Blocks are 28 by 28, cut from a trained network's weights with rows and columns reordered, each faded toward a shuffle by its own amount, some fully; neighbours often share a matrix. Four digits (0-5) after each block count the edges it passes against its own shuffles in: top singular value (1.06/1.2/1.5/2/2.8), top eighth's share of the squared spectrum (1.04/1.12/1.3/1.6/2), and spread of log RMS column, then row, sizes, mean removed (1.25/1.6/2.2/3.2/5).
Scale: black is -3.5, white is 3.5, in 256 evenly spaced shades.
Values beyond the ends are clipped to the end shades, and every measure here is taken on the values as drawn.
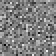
0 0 0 0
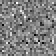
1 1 0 0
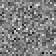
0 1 0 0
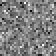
0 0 0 0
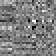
3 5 2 2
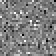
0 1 0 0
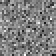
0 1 0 0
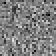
1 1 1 0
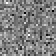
2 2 1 0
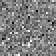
0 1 0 0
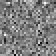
2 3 2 0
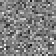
0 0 0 0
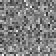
3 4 1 0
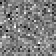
1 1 0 0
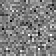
0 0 0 0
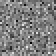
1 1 0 0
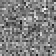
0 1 0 0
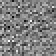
3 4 1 1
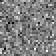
0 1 1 0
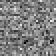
2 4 0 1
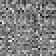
3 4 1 1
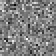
1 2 0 0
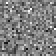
1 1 0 0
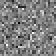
3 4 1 1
